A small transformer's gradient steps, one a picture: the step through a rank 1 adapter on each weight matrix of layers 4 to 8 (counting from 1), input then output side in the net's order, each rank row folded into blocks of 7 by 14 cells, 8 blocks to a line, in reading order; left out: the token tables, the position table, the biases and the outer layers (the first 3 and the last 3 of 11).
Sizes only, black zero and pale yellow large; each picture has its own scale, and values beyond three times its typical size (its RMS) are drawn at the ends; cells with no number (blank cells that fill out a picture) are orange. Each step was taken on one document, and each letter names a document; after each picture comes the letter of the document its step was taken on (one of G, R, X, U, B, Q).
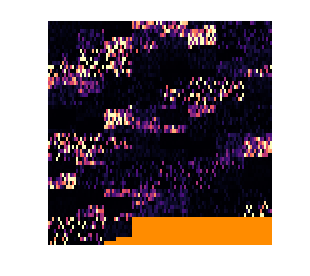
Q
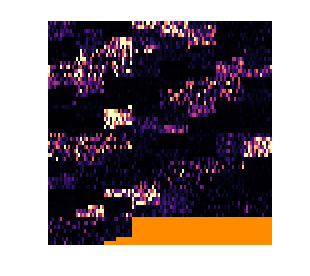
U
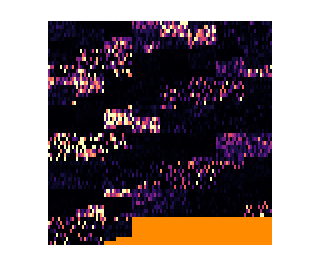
Q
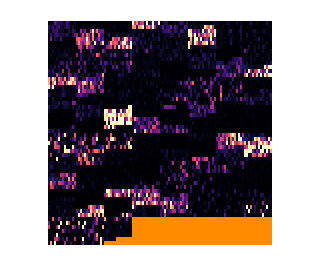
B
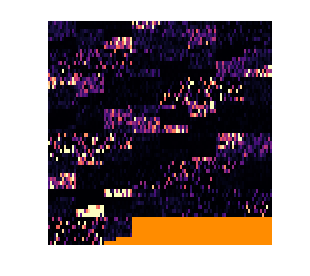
B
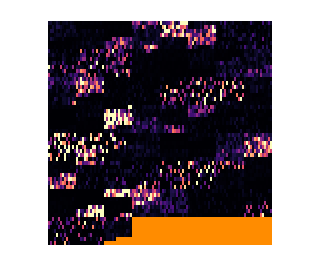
Q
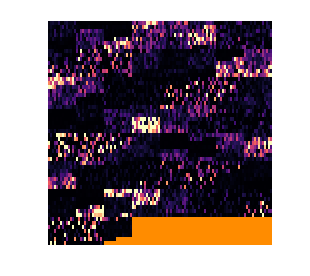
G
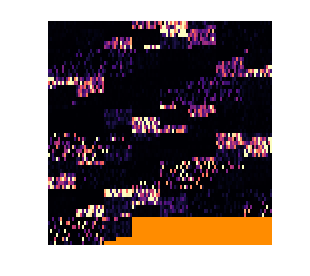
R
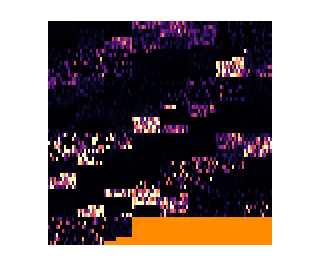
B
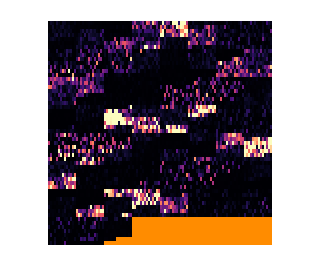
G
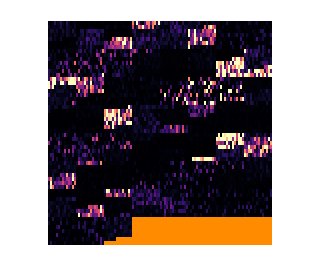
B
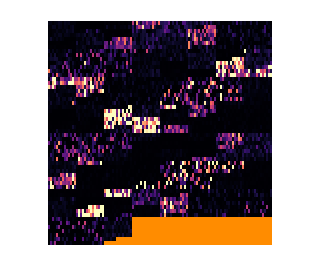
B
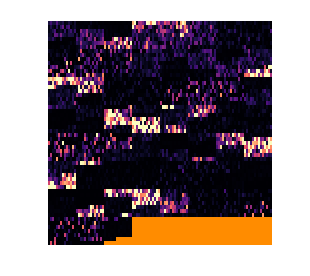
G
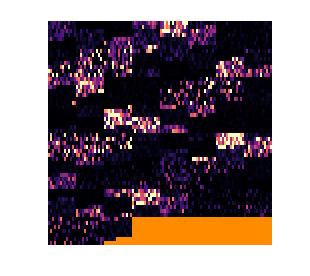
U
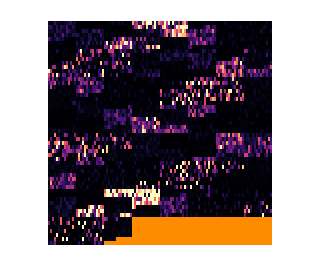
R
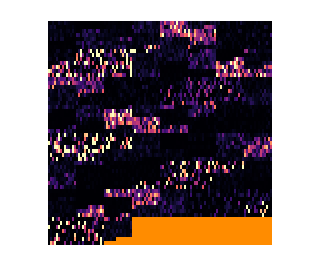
B
